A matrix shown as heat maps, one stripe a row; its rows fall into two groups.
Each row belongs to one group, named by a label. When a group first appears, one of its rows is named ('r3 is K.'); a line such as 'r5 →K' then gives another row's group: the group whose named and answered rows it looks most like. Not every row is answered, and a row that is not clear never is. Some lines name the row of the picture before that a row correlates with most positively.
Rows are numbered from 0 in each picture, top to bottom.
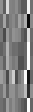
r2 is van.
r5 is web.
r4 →van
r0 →van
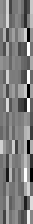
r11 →web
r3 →van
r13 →van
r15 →van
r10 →web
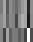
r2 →van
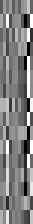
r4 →van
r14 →web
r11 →van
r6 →van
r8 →van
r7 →web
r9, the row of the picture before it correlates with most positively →0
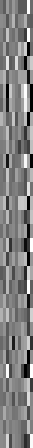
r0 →van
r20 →van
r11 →web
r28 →van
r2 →van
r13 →van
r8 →web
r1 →web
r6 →web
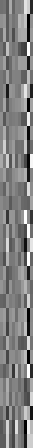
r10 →web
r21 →van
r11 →web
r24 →van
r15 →web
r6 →web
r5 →van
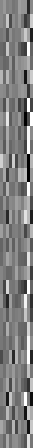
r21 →web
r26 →van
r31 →van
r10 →van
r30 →web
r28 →web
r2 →web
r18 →van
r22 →web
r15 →web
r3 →van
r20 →van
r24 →van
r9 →van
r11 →web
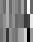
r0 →van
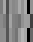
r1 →web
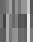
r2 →van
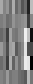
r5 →van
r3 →web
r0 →web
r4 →web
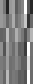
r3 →van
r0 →web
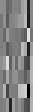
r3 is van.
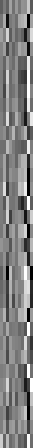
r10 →van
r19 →web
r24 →web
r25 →web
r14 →van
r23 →van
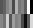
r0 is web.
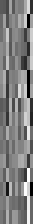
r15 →van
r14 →van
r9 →van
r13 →web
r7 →web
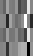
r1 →web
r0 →van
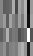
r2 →van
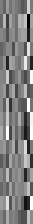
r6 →web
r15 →van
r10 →web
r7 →van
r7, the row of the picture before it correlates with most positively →2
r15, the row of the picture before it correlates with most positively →2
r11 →web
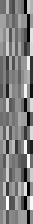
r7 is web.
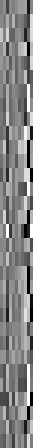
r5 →web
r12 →web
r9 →web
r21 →web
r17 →web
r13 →van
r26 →van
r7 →van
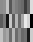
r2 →web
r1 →web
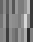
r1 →web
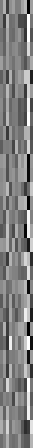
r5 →web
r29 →van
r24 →web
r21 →web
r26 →web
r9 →web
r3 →van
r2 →van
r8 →van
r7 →van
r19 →van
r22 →web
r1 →van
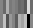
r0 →van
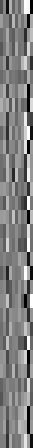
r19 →web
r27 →van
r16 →van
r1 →web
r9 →web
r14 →van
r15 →web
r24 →van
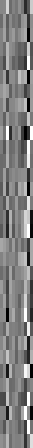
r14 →van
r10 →van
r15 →web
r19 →web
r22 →web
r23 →van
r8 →van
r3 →van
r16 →web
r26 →web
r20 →web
